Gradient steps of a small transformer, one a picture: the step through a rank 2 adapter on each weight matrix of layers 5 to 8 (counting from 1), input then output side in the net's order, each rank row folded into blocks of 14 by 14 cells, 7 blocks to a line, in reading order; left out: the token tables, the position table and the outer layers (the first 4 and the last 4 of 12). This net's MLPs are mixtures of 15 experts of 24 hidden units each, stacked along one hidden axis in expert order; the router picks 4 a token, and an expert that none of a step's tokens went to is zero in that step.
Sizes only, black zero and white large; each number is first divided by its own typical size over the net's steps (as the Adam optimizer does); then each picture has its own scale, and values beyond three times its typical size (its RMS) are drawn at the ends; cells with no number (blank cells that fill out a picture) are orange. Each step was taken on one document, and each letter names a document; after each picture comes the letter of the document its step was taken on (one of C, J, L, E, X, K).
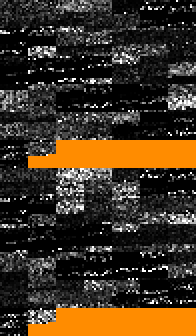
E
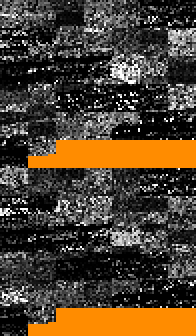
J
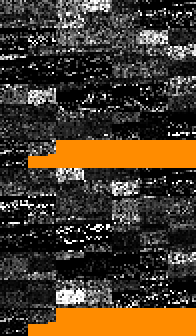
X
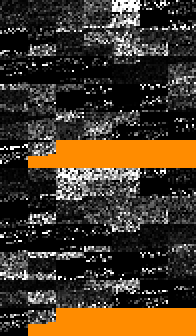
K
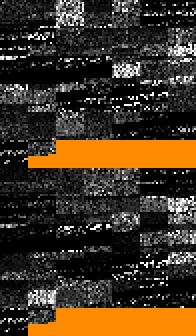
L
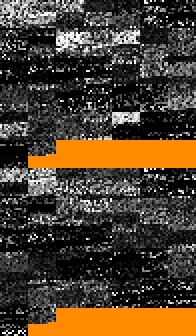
J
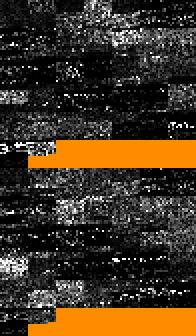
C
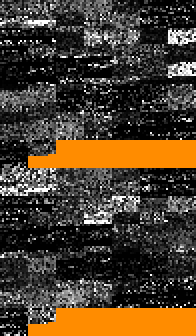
J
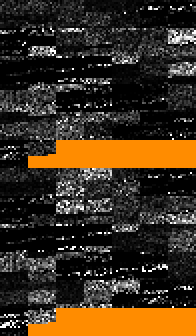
E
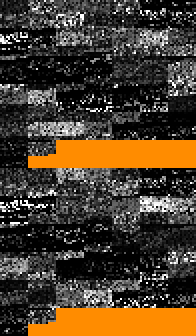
X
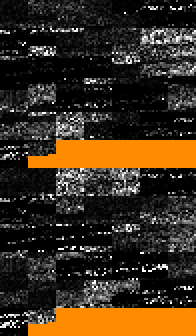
E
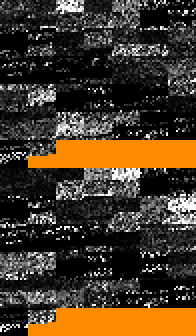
K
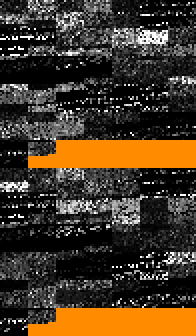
L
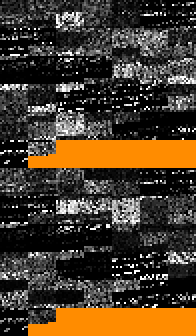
L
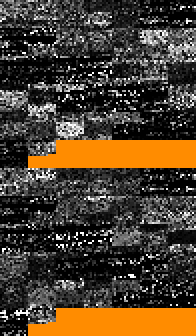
J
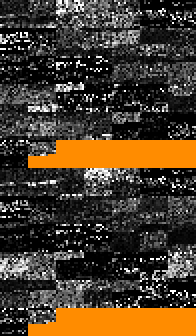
X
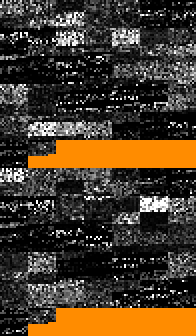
X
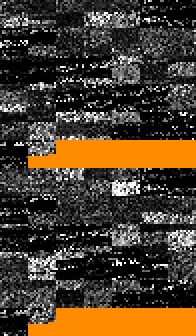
J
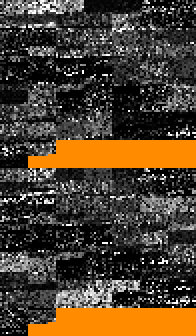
X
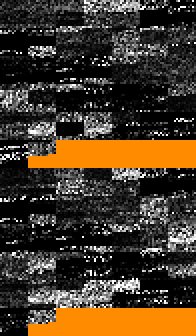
K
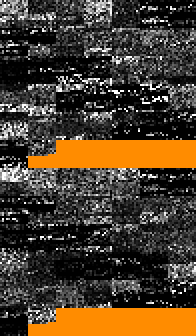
J
